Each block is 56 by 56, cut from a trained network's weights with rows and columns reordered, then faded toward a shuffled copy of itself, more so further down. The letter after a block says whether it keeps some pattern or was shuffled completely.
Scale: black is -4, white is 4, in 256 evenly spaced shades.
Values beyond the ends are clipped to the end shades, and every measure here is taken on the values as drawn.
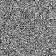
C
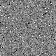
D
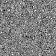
C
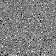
C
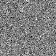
C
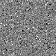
C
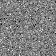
D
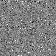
C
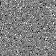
C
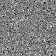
C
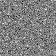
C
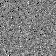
D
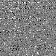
C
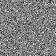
D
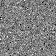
D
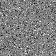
D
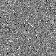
C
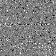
C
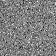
D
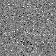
C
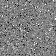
D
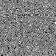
C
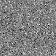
C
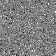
D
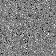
D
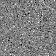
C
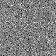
C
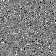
C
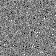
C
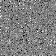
C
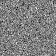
D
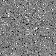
C
